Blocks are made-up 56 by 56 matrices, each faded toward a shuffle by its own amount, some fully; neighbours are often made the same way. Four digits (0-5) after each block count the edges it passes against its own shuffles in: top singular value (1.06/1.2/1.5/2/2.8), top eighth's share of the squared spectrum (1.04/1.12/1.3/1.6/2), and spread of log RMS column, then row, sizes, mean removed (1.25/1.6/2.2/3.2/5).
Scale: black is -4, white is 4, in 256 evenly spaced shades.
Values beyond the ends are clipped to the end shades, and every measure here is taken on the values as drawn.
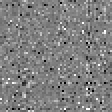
3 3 1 1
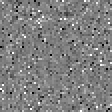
1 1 1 0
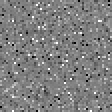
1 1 0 0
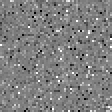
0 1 0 0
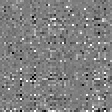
4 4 2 2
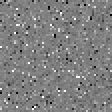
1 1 0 0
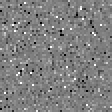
0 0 0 0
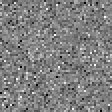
1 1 0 0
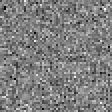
3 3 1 0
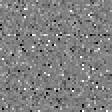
2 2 0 1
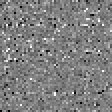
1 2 1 2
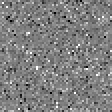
0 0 0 1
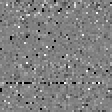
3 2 0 1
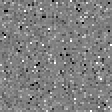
0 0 0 0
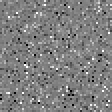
0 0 0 0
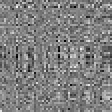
4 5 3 3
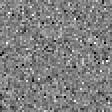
0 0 0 0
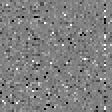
3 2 1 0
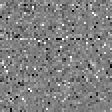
3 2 0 1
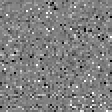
3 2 0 1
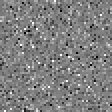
0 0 0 0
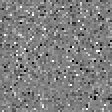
0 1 0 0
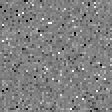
1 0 0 0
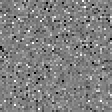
1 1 0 0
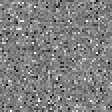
1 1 0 0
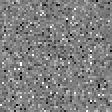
1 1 0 0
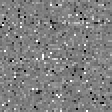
2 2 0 0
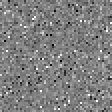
0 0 0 0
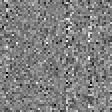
1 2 2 0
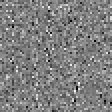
0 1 2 0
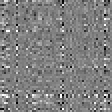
4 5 3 3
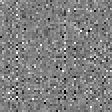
3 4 2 2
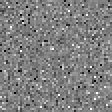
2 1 0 0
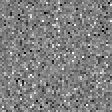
1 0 0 0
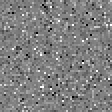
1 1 0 0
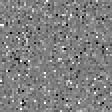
1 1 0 0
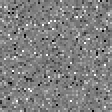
1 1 0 0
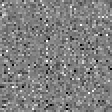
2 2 1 1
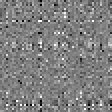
4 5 3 3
